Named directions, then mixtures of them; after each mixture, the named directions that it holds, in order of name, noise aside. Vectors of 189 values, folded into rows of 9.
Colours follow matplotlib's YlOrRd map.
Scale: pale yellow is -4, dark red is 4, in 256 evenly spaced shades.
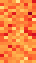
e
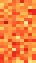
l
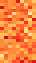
e, l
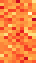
e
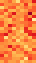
e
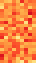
e, l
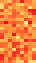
l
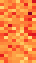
e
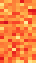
l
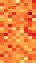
e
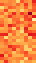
e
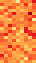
e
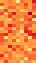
e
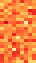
l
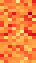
e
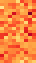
e, l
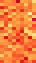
e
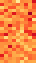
e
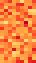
l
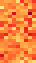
e, l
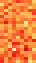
e, l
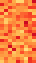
e, l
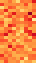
e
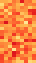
l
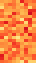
e, l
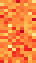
e, l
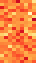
e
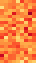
e, l
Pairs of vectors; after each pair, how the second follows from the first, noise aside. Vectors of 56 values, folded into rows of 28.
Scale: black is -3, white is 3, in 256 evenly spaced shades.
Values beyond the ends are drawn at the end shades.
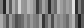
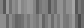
shrunk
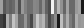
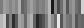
negated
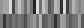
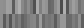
shrunk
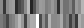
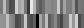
negated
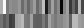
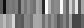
negated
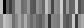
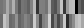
wrapped around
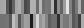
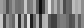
shuffled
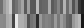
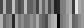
wrapped around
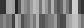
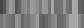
shrunk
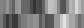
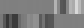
partly zeroed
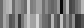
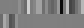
partly zeroed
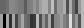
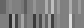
partly zeroed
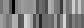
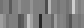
partly zeroed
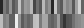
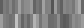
shrunk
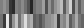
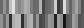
shuffled
